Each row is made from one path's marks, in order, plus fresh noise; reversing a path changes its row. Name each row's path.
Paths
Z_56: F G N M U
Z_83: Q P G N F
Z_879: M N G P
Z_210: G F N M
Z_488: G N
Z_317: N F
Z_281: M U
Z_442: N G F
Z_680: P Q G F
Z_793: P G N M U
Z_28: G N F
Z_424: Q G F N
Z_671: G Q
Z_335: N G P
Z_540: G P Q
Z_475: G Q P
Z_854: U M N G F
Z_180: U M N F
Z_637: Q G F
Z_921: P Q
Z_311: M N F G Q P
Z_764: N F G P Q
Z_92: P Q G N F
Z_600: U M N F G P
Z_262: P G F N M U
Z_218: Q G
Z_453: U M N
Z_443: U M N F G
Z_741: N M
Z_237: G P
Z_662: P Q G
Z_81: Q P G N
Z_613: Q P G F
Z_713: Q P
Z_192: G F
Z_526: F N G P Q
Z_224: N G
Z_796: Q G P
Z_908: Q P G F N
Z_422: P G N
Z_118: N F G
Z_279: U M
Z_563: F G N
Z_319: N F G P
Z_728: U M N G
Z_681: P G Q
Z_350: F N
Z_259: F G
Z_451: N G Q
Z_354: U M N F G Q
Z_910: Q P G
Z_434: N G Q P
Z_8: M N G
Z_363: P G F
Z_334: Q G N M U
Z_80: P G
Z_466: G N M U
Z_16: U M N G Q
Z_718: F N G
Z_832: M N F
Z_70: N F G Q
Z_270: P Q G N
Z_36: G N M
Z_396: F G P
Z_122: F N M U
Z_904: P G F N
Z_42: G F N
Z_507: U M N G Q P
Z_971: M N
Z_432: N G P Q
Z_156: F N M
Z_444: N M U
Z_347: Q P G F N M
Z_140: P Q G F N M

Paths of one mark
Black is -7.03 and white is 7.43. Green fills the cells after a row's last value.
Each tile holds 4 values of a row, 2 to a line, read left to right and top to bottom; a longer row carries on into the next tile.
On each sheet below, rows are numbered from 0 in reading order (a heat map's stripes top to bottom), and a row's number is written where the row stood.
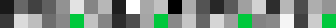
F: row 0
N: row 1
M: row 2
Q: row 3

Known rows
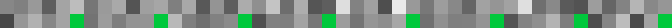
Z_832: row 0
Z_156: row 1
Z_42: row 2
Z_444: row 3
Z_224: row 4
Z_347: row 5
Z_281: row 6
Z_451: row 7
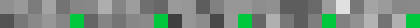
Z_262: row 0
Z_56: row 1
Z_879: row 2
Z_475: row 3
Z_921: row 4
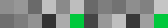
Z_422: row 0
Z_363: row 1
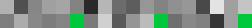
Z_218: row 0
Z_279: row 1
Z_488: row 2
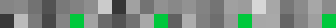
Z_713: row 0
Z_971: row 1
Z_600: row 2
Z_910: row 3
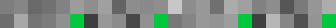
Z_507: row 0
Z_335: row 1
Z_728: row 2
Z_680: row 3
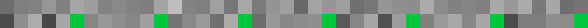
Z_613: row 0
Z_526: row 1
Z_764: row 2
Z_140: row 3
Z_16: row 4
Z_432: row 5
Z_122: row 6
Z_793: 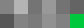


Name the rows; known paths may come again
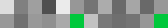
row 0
Z_224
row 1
Z_350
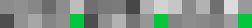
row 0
Z_180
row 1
Z_317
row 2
Z_718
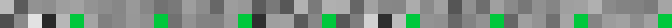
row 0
Z_671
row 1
Z_118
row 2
Z_347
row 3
Z_442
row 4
Z_681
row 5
Z_904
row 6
Z_354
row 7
Z_432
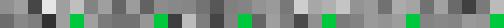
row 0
Z_488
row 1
Z_424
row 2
Z_713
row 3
Z_563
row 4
Z_728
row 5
Z_36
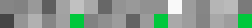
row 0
Z_832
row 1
Z_662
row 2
Z_80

